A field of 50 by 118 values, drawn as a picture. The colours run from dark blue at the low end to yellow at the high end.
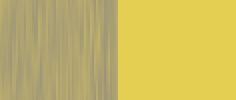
It is made of 1 by 2 panels. Panel 1,1: high, streaked downward, faint in contrast. Panel 1,2: very high, flat.
